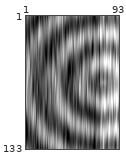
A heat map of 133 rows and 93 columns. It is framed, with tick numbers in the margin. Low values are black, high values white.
Concentric rings centre on the middle right. The ninth with the highest average is the middle right. A vertical seam about 80% of the way across splits the table, and the right part is higher.
